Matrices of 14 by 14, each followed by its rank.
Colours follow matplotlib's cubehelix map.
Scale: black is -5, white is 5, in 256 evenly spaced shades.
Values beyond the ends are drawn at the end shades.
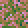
full rank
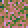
full rank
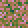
full rank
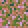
full rank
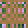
one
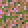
full rank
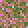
full rank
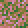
full rank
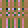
one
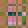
one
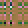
one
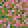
full rank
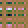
one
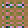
one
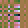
one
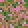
full rank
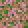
full rank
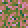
full rank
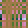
one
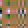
one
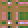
one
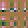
one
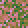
full rank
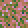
full rank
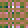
one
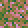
full rank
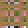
one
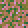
full rank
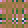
one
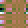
one
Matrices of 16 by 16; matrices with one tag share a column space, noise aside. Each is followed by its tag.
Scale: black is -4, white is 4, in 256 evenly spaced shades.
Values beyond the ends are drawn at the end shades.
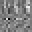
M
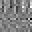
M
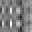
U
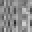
U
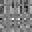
M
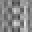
U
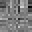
M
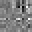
M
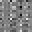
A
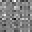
A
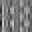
U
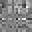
M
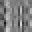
U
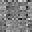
A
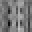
U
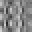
U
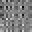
A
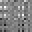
A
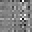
A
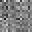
A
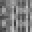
U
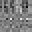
M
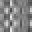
U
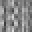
U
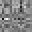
M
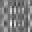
U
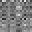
A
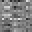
A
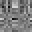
M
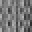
U
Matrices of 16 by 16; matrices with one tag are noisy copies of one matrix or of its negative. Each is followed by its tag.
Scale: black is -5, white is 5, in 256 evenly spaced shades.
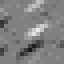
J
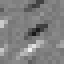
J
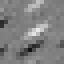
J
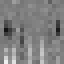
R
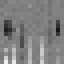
R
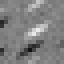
J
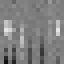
R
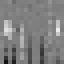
R
